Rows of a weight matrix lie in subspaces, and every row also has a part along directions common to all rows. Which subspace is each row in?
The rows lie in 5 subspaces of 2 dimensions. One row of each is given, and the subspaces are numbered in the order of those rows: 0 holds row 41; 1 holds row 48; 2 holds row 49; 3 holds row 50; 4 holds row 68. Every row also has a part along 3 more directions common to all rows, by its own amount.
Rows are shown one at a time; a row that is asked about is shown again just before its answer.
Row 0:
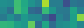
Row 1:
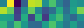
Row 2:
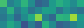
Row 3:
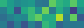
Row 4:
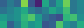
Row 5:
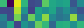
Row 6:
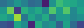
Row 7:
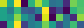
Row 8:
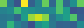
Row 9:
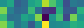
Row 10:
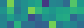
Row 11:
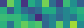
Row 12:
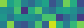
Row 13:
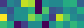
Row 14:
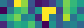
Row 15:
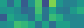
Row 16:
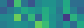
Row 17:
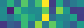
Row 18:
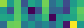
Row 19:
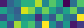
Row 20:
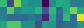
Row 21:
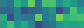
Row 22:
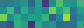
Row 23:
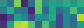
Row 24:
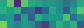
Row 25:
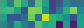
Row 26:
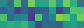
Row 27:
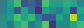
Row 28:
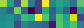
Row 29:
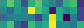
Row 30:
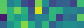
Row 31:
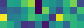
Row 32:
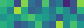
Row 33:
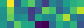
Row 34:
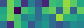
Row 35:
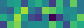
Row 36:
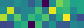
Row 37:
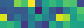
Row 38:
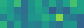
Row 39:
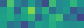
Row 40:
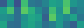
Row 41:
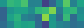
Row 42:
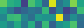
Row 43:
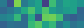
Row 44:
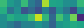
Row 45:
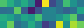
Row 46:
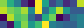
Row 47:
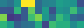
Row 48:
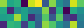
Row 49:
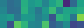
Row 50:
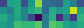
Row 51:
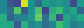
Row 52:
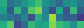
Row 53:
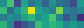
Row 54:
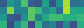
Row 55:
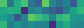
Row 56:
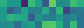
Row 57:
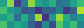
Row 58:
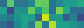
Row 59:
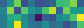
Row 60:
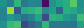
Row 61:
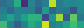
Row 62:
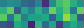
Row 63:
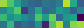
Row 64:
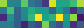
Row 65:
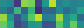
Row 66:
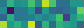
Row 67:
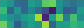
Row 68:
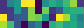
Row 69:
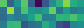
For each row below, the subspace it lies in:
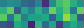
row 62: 2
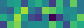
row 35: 1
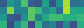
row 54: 1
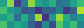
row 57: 0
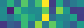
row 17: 3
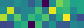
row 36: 2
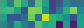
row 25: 1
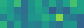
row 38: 1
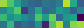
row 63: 2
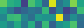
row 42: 1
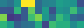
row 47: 4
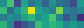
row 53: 4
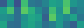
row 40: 1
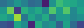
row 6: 2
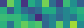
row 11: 3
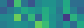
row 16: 0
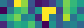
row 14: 0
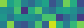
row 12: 2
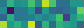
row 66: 2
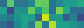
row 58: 3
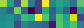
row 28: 3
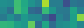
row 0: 2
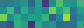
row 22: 2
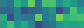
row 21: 4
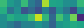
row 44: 3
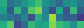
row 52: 2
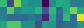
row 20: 3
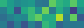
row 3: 3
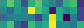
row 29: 2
